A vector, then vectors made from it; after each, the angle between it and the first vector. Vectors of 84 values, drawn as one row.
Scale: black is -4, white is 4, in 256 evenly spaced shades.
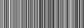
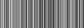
nearly parallel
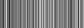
nearly opposite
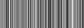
partly aligned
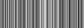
partly opposed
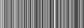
partly aligned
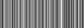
orthogonal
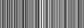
partly opposed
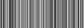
partly opposed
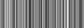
orthogonal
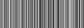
nearly parallel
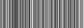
partly opposed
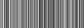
nearly parallel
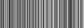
nearly opposite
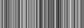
partly aligned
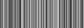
partly opposed
